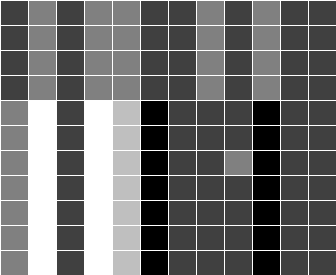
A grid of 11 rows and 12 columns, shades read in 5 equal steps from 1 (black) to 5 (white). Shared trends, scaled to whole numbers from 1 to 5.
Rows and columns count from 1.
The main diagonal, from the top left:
2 3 2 3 4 1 2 2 2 1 2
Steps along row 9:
up down up down down up same same down up same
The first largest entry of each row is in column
2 2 2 2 2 2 2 2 2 2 2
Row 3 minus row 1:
0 0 0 0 0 0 0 0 0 0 0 0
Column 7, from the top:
2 2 2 2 2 2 2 2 2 2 2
